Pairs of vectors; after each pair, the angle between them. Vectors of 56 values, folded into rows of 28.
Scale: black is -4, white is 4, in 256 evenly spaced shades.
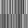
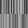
nearly opposite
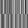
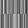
partly aligned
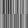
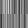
nearly opposite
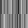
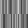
nearly opposite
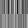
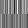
nearly opposite
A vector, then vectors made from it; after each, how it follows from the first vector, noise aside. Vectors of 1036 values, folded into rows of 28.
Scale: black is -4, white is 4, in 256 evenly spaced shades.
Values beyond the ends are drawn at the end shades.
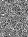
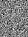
sign-scrambled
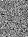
sign-scrambled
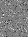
partly zeroed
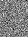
sign-scrambled
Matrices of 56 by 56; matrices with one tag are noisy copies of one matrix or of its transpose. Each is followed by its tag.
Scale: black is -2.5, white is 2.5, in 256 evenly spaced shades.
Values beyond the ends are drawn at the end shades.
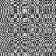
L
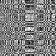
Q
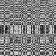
Q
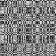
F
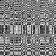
Q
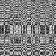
Q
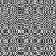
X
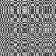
L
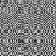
X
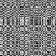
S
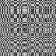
L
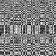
Q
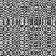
S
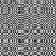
X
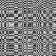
L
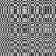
L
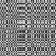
S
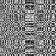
Q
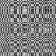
L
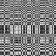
Q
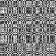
F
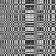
Q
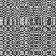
S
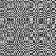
X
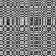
S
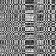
Q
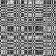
F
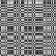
F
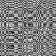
L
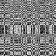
Q
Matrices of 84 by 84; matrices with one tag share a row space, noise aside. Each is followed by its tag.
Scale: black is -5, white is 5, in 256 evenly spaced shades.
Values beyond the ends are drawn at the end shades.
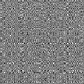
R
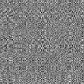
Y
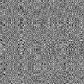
R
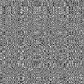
R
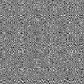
R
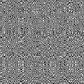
R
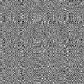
R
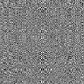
Y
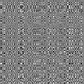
R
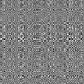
R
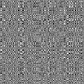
R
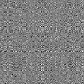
Y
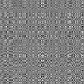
Y
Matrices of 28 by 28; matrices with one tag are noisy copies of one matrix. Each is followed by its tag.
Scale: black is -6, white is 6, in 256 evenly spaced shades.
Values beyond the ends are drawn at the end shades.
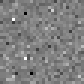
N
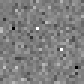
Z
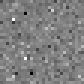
N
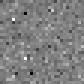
N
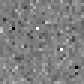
Z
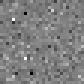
N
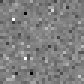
N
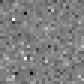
N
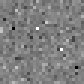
Z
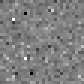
N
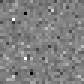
N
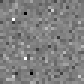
N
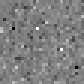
Z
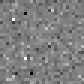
N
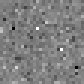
Z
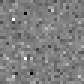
N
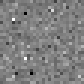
N
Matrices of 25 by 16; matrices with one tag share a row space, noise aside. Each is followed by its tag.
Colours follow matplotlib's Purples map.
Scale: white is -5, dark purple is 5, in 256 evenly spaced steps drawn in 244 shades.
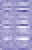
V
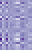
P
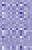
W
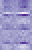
V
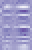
V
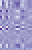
P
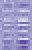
V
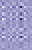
W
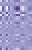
P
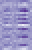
V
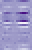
V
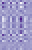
W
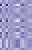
P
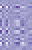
P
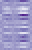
V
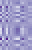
P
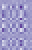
W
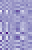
P
